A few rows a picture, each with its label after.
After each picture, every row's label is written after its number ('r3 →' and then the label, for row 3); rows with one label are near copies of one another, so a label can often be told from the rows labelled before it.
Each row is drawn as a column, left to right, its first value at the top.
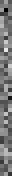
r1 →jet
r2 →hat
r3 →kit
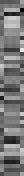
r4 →kit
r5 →jet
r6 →jet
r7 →jet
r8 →jet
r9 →hat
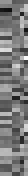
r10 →hat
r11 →hat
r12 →hat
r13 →kit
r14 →kit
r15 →jet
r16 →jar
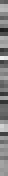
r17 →jar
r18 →jar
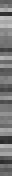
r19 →jet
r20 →jet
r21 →jet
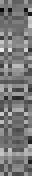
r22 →hat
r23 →kit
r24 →hat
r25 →kit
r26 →kit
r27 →kit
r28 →hat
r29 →jet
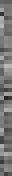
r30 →jet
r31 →kit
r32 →kit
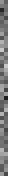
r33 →hat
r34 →kit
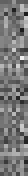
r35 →kit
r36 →jet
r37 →kit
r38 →hat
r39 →kit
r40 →jar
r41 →jet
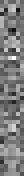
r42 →jet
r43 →hat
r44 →jar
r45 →jar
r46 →hat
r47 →kit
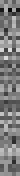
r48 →hat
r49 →jar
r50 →hat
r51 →jet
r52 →hat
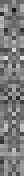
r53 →jet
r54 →jar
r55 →kit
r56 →hat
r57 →kit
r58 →jar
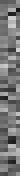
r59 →kit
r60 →kit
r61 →jet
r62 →jet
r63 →hat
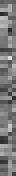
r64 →jet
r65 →jet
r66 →jar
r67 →kit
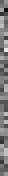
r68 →jet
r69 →hat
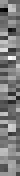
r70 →hat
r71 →hat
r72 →jar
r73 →jar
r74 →kit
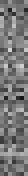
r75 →jet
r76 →kit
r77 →hat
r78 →jet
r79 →kit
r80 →kit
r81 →hat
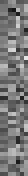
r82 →kit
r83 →kit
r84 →hat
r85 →hat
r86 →jet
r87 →kit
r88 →jar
